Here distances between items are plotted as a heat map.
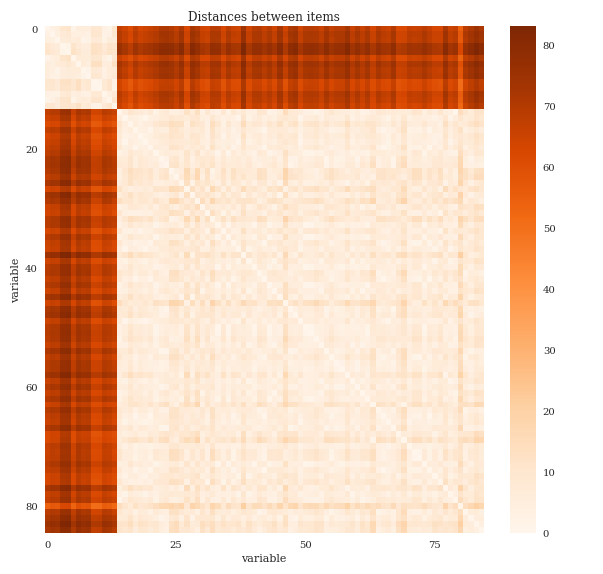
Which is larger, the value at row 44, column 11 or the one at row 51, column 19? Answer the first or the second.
the first
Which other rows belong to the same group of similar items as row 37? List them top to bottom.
14, 15, 16, 17, 18, 19, 20, 21, 22, 23, 24, 25, 26, 27, 28, 29, 30, 31, 32, 33, 34, 35, 36, 38, 39, 40, 41, 42, 43, 44, 45, 46, 47, 48, 49, 50, 51, 52, 53, 54, 55, 56, 57, 58, 59, 60, 61, 62, 63, 64, 65, 66, 67, 68, 69, 70, 71, 72, 73, 74, 75, 76, 77, 78, 79, 80, 81, 82, 83, 84
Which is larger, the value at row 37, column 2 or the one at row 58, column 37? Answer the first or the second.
the first
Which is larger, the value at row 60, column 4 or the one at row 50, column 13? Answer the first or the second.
the first
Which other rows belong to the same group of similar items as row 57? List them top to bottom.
14, 15, 16, 17, 18, 19, 20, 21, 22, 23, 24, 25, 26, 27, 28, 29, 30, 31, 32, 33, 34, 35, 36, 37, 38, 39, 40, 41, 42, 43, 44, 45, 46, 47, 48, 49, 50, 51, 52, 53, 54, 55, 56, 58, 59, 60, 61, 62, 63, 64, 65, 66, 67, 68, 69, 70, 71, 72, 73, 74, 75, 76, 77, 78, 79, 80, 81, 82, 83, 84
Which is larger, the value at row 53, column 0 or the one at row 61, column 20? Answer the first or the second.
the first
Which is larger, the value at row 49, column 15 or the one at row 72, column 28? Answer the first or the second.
the second
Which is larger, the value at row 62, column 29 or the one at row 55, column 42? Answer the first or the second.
the first
